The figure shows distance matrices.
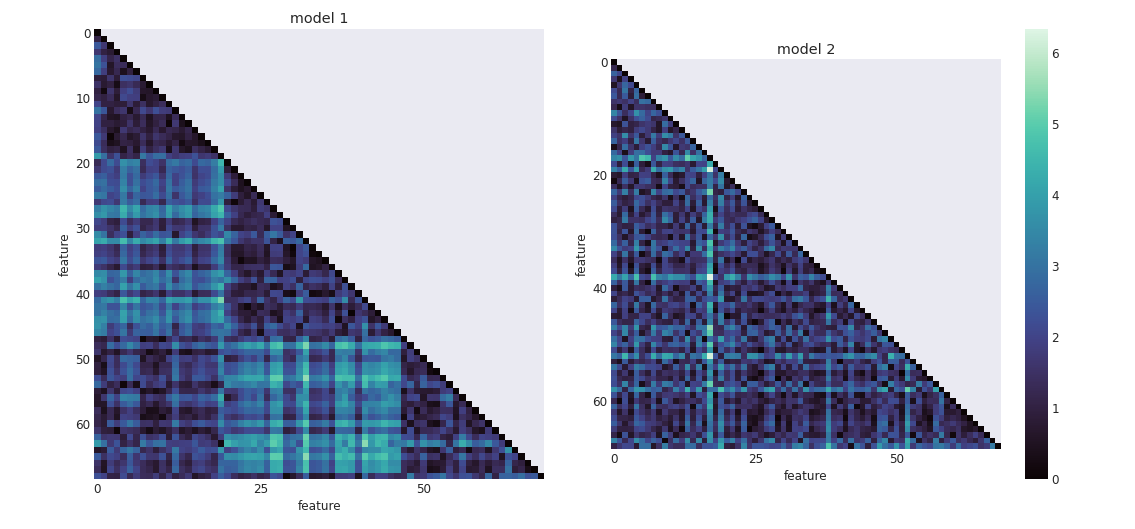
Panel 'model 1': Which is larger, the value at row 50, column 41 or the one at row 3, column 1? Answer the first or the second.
the first
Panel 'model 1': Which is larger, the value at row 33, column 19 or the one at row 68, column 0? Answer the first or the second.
the first
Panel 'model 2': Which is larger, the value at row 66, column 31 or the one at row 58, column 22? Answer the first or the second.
the second
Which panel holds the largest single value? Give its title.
model 2
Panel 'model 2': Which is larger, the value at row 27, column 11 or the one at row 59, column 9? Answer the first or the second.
the second
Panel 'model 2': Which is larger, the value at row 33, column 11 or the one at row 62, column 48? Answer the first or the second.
the first
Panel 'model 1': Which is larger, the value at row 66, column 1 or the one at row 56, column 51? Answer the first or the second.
the second
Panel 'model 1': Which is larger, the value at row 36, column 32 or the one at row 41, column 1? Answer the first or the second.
the second
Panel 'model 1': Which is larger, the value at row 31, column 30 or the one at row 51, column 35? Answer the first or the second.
the second
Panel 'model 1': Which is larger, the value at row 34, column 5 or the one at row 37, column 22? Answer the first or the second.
the first
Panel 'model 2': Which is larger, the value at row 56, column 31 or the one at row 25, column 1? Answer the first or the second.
the second
